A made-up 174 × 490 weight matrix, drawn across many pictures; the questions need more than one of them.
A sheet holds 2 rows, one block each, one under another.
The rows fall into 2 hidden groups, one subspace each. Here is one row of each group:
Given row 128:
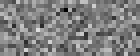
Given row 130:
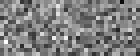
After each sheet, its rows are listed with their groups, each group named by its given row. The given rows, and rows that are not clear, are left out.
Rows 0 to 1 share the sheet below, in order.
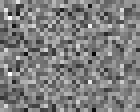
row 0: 128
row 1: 128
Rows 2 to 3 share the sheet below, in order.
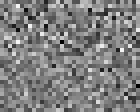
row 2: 130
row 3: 130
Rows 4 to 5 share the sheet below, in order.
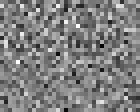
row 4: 130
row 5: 130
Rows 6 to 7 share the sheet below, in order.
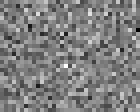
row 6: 130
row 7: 128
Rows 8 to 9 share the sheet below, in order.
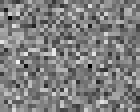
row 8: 128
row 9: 130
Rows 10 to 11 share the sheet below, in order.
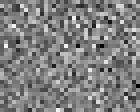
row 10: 130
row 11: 130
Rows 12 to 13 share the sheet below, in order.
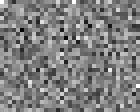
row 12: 130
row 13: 130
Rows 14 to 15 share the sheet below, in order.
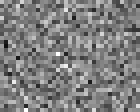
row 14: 130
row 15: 128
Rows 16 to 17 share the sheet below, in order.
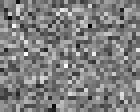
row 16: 128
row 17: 128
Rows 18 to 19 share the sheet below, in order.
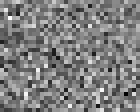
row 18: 128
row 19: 130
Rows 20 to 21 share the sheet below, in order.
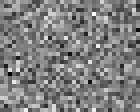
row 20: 130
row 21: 128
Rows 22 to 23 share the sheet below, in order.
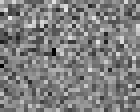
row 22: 128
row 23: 130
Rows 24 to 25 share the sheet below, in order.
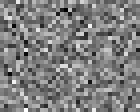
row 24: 128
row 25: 128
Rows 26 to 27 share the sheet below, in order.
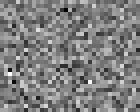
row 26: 128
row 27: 128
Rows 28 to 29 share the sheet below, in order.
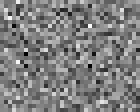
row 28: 128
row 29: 130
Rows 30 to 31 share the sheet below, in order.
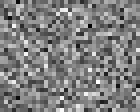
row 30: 128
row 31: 130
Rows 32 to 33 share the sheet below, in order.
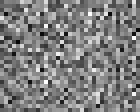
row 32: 130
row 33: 130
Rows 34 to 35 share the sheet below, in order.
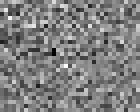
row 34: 128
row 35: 128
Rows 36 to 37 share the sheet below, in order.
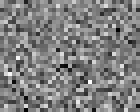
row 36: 130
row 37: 128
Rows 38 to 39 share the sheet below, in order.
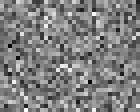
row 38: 130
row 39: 128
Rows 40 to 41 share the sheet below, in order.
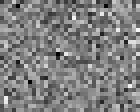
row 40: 130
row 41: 130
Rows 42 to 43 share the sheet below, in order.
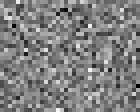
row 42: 128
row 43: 130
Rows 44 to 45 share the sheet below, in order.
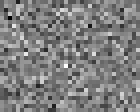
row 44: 128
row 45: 128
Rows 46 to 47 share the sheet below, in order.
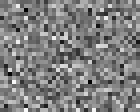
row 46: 130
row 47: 128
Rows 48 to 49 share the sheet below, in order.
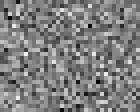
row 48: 128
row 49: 130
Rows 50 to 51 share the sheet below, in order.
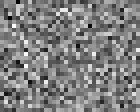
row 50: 128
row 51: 130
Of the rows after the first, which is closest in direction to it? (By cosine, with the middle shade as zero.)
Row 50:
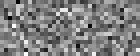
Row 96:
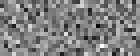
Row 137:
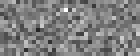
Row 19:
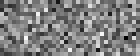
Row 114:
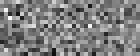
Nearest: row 137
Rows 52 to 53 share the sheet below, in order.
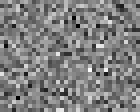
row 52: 130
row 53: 130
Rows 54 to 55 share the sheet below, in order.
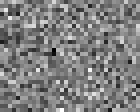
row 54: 128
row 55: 130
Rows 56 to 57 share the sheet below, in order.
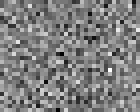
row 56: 130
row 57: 130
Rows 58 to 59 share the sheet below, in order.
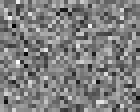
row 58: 128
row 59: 130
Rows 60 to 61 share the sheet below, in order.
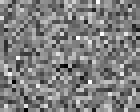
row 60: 130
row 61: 128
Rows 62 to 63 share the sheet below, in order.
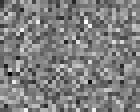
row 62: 130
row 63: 128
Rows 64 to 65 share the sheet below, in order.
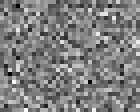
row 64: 130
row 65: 128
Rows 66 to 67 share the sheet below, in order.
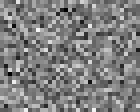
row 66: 128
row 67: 128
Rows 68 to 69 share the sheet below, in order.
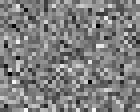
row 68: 130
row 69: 128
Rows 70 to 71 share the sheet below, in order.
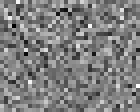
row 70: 128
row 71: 130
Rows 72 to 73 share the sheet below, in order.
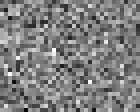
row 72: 128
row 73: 128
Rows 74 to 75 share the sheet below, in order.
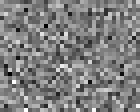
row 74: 130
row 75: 128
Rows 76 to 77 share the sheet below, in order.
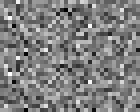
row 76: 128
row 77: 128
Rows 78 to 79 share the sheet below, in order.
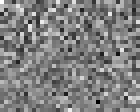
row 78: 130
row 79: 130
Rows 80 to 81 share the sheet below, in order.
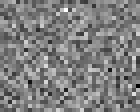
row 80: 128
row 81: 130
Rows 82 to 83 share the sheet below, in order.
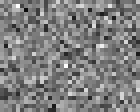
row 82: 130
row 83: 128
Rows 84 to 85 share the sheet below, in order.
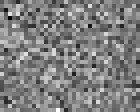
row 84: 128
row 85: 130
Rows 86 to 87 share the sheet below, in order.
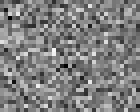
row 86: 128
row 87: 128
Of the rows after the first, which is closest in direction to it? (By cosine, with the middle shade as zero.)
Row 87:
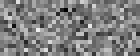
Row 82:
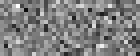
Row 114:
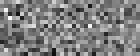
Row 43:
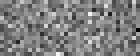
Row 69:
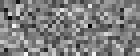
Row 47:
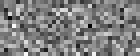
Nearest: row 114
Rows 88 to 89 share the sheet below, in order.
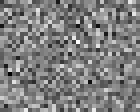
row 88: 130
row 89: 128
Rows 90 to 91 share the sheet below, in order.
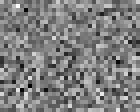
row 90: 130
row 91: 130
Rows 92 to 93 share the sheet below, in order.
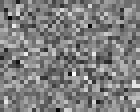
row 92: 128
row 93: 130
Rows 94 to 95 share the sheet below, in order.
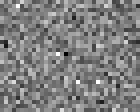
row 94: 130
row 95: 130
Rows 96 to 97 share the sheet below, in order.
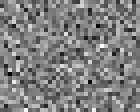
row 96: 130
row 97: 128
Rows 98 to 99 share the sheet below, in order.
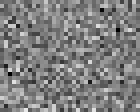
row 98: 130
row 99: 128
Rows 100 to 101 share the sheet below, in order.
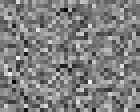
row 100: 128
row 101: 128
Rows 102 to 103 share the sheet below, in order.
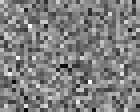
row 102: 130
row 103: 128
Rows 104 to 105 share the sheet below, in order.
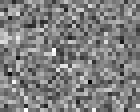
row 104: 128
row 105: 128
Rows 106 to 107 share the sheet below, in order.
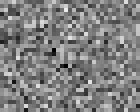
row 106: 128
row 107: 128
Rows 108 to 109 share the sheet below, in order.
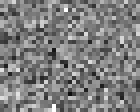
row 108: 128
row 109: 128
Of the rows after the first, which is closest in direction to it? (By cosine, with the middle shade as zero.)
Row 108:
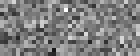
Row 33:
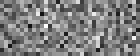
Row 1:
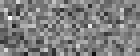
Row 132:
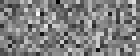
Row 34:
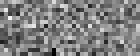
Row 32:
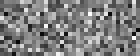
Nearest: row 34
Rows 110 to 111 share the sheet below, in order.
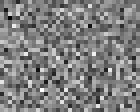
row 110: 128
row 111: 130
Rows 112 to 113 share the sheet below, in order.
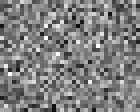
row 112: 130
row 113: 128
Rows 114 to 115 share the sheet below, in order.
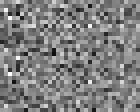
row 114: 128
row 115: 128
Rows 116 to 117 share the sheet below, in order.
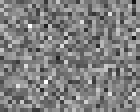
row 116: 130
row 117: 130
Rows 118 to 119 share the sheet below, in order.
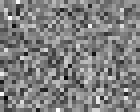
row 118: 128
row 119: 130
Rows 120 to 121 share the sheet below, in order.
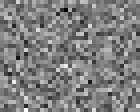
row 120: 128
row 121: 128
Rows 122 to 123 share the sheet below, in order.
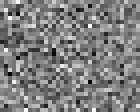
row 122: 128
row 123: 128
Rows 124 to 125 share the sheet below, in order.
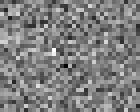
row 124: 128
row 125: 128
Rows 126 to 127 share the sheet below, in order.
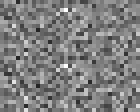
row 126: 128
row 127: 128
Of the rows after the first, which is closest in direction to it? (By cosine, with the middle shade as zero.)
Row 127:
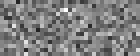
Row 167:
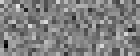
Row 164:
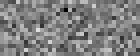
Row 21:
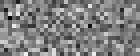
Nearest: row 21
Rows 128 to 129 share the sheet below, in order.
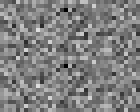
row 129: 128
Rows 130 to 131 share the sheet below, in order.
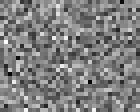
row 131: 128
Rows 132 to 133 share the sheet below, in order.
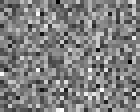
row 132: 130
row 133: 130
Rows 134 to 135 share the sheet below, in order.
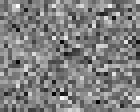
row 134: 130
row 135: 130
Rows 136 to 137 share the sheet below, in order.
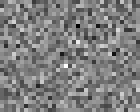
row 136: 130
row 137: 128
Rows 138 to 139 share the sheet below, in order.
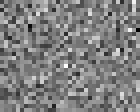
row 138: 130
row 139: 128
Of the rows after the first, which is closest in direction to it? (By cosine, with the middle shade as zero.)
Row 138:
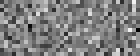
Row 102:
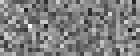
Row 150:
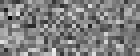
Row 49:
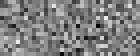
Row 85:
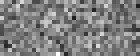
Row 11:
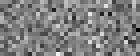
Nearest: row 11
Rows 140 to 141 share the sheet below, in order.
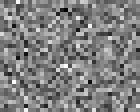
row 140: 128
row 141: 128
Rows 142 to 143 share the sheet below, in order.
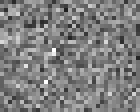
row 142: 128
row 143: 130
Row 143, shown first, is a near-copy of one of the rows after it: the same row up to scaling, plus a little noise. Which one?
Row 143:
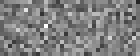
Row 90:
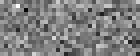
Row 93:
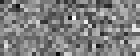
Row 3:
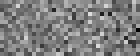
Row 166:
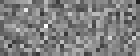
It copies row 166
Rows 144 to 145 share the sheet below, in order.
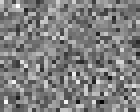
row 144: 130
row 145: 130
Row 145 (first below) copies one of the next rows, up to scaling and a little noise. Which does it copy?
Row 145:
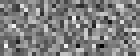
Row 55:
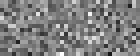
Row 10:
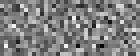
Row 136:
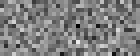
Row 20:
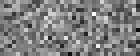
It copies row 10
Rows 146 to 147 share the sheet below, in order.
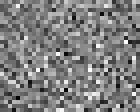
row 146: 130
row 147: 130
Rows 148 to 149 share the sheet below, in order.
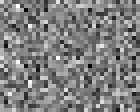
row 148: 130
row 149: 130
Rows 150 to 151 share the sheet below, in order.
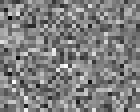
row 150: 128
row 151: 128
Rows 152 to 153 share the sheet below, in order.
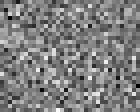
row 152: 128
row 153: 130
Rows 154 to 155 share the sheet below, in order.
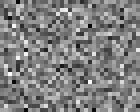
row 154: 128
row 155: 128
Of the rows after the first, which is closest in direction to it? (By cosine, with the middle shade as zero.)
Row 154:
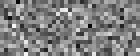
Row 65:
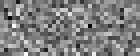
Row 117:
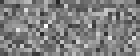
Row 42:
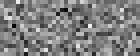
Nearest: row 65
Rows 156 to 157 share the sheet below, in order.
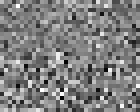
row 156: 130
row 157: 130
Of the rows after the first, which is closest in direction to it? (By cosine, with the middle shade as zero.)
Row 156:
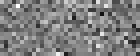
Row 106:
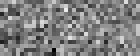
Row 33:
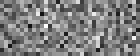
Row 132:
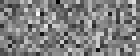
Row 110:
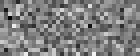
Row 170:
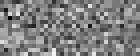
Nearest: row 33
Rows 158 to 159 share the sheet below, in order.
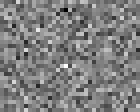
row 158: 128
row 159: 128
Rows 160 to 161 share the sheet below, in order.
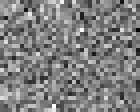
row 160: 130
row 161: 128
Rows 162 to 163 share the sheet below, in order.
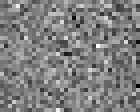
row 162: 130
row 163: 130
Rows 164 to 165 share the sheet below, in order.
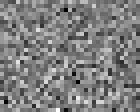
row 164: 128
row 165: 130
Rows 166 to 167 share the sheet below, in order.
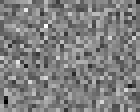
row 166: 130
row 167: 130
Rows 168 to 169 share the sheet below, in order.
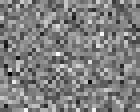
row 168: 130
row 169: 128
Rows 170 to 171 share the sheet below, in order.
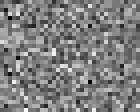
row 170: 128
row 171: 128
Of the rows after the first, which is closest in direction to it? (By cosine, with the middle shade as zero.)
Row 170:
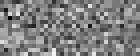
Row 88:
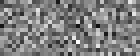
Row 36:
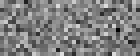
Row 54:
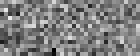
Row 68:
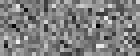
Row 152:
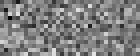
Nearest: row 152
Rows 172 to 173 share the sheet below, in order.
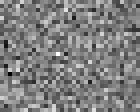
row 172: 130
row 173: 128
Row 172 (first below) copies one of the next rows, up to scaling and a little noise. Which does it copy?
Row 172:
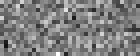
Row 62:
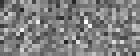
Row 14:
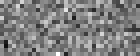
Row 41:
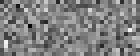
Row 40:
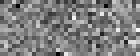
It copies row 14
